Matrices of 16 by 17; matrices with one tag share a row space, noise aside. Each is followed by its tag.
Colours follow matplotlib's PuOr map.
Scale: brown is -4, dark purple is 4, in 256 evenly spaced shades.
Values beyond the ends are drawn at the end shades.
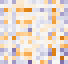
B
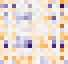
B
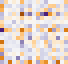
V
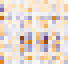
V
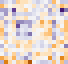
B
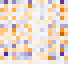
B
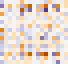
V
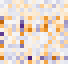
V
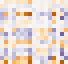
B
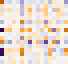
V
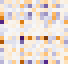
V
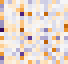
V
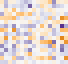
B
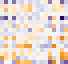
B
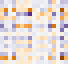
B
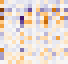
V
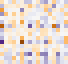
V
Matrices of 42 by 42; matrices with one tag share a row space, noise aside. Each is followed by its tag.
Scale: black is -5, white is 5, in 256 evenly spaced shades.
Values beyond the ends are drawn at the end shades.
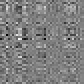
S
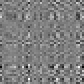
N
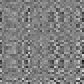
N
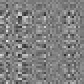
S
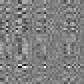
S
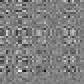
S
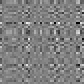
N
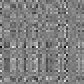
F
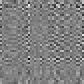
N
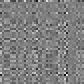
F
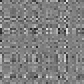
F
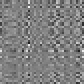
N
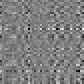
N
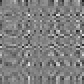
N
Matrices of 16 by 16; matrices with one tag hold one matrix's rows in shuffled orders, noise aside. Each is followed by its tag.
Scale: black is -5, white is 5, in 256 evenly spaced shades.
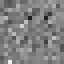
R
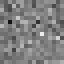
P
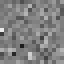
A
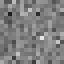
P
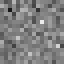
P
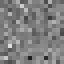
R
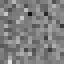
R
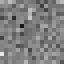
A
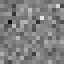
P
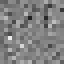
R
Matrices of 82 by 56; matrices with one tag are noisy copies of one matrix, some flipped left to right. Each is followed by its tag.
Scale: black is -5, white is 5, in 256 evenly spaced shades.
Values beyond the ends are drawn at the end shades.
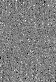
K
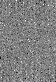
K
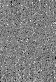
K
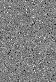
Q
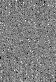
K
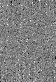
K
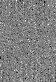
K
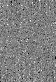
K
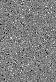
Q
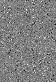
Q
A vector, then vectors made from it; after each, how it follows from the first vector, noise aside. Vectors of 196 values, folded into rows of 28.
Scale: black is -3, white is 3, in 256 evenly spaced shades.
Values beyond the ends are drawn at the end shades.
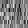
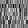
sign-scrambled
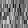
sign-scrambled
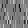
partly zeroed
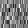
sign-scrambled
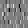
partly zeroed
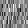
sign-scrambled
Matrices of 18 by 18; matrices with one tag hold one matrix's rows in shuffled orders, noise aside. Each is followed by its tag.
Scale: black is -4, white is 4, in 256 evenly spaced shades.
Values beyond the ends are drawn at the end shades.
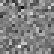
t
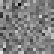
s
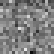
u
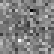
u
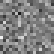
s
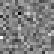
s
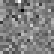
t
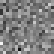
s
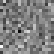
s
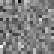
s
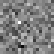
t
